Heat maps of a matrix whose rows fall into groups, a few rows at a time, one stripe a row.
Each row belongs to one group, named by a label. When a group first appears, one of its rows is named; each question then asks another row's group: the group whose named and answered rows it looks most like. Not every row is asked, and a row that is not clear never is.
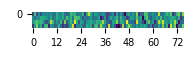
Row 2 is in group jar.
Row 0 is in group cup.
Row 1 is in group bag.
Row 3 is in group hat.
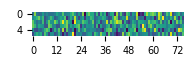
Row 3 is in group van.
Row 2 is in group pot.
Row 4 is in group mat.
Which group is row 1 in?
jar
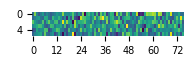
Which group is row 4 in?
bag
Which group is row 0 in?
cup
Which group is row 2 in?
pot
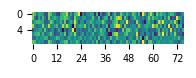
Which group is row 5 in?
jar
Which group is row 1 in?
pot
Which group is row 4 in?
hat
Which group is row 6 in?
bag
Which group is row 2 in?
jar
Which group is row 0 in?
van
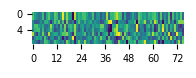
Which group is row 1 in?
pot
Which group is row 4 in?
jar
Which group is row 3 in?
jar
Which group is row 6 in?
hat
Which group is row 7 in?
mat
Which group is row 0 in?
pot
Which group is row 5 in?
pot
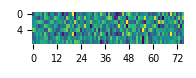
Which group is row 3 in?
mat
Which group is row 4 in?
van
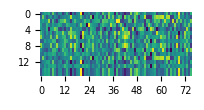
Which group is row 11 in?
cup
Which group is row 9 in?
mat
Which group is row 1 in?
cup
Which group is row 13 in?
bag
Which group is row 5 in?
pot
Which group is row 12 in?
hat
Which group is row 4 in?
mat
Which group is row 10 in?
bag
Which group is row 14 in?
hat
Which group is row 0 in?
hat
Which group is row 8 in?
pot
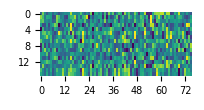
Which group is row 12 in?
jar
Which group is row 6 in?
jar
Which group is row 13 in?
cup
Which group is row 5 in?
jar
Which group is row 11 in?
mat
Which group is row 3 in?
mat
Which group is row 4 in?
cup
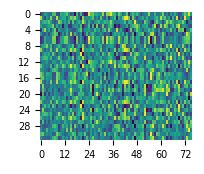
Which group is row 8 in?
jar
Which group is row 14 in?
mat
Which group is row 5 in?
mat
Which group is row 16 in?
van
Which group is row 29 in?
mat
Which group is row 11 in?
jar
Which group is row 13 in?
pot
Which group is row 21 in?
mat
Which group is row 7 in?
bag
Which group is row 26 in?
pot
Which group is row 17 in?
pot
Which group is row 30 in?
van
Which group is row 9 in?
pot
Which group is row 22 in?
pot
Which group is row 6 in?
bag
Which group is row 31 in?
mat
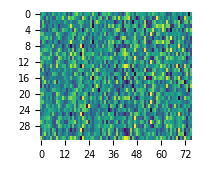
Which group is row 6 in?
jar
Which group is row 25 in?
hat
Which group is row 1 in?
pot
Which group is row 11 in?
jar
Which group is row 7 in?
cup
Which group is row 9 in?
jar
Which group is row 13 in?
pot
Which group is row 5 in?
van
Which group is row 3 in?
cup
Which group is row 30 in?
hat
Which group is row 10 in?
pot
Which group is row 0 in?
mat
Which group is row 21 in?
pot
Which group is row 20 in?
van
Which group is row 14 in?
cup
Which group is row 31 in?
pot
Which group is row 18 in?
cup
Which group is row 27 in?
van
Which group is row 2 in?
cup
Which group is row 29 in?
hat
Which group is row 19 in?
mat
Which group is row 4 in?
mat
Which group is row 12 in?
van
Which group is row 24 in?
bag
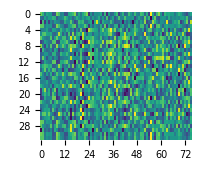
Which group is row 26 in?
hat
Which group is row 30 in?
van
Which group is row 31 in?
van
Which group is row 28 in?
pot
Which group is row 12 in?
bag
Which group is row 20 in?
hat
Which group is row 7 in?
bag
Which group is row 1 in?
bag
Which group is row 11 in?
cup
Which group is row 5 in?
jar
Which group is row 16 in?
mat
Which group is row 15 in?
pot
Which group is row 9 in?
cup
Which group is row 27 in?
van
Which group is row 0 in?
van
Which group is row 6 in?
pot
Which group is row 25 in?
jar
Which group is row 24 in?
hat
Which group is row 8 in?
pot
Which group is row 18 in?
pot
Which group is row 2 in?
cup
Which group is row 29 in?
cup
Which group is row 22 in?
pot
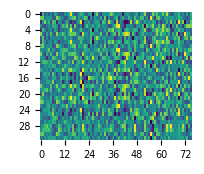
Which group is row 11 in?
mat
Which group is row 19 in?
jar
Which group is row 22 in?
van
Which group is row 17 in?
hat
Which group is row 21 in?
pot
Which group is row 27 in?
bag
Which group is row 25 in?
hat
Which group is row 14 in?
pot
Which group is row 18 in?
pot
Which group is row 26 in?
mat
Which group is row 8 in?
van
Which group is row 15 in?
hat
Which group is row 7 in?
cup
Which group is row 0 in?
cup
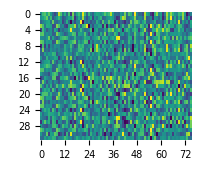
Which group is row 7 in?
van
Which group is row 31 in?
bag
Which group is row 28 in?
mat
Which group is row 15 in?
mat
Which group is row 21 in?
van
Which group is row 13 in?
jar
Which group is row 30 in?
mat
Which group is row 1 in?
jar
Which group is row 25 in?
bag
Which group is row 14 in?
van
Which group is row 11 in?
mat
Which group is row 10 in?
bag
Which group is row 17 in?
cup
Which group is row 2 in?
hat
